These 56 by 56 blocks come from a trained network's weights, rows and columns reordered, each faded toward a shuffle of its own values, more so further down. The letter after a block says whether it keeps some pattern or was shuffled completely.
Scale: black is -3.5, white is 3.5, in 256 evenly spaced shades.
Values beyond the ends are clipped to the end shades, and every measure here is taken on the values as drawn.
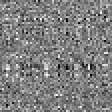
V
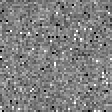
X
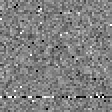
V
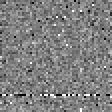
V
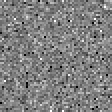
X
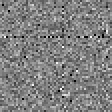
V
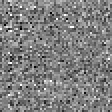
V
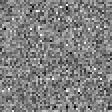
V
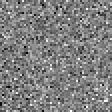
X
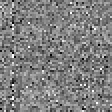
V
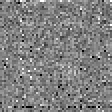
V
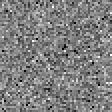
X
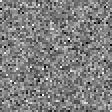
X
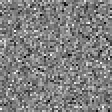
X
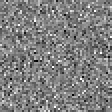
X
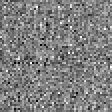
V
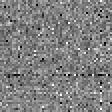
V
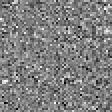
V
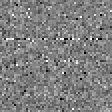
V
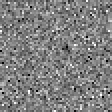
X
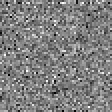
V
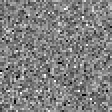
X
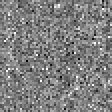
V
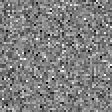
X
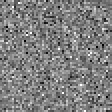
X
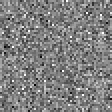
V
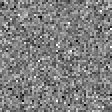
X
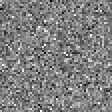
X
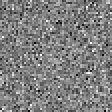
X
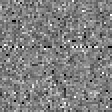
V
